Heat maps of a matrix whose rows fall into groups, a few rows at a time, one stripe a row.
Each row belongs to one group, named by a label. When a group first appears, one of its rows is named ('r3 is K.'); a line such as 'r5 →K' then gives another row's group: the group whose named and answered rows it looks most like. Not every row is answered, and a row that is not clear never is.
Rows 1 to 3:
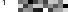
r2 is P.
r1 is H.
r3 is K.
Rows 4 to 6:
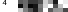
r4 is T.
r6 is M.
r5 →T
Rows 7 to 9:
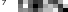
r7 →K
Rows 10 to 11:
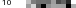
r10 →K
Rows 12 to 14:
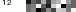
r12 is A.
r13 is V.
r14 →H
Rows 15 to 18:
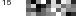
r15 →A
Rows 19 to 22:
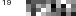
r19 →H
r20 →P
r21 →P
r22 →P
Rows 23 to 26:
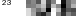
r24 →V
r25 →V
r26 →M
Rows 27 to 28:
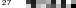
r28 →P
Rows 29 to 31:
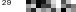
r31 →P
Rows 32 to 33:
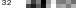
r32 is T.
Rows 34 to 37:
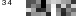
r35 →K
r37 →V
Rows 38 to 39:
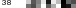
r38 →V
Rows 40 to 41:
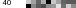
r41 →T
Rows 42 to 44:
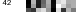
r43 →H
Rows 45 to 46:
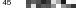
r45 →T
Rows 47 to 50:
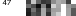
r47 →K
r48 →A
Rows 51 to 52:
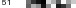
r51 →H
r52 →K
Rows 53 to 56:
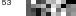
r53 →M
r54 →V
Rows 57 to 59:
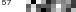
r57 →P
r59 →K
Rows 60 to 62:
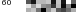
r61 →P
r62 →K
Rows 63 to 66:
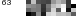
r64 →M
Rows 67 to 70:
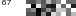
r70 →A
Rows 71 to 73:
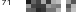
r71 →A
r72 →H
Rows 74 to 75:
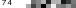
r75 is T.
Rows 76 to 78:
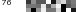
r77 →V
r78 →P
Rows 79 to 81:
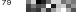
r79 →M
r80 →H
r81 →A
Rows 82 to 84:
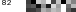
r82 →P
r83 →A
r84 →A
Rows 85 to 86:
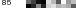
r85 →H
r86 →T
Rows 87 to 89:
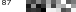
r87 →H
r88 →H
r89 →T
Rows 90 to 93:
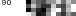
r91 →K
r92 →T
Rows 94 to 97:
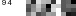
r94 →P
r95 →V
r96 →V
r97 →M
